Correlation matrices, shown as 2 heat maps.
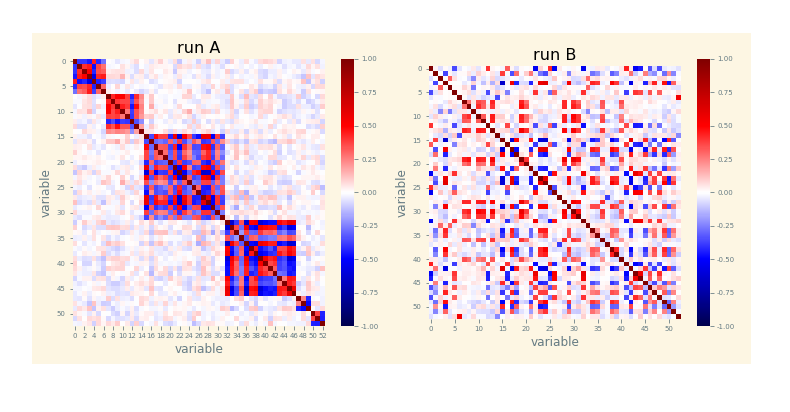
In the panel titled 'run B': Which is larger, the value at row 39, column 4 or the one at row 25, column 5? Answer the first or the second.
the first
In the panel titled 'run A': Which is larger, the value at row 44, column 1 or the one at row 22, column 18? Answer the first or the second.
the first
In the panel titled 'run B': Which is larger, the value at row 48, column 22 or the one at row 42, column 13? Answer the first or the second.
the first
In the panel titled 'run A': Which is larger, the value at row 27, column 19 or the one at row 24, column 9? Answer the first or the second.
the first
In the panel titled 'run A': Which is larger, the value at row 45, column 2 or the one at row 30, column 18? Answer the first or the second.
the second
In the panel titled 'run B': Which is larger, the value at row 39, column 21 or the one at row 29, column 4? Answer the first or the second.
the second
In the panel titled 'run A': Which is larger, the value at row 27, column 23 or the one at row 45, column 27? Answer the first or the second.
the first
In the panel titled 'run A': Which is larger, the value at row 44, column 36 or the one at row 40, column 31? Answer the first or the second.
the second
